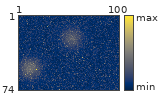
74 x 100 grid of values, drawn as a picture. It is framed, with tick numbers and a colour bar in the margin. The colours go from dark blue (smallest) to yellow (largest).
Bumps: two. Odd rows or columns: none. Mirror symmetry: none. Average level on the scale: 10%. Histogram: skewed, a long tail of high values.
